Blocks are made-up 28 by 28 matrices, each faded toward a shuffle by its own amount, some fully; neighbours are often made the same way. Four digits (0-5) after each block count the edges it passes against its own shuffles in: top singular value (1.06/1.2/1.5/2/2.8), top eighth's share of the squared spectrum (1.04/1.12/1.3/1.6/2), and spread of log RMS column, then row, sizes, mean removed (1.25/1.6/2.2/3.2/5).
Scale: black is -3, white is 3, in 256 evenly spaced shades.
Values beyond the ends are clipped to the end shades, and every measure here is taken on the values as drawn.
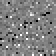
0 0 0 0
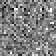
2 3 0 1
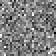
1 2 0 0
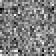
3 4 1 1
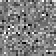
1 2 0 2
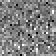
0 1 0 0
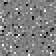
2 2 0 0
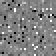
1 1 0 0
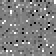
1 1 0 0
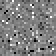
0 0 0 0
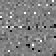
2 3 0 1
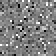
1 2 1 0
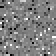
0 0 0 0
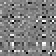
4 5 2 3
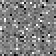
3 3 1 1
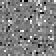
2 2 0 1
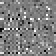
3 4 1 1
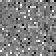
2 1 0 0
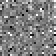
3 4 1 0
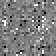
3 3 1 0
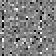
3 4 1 1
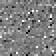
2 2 0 0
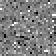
1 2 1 0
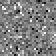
0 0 0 0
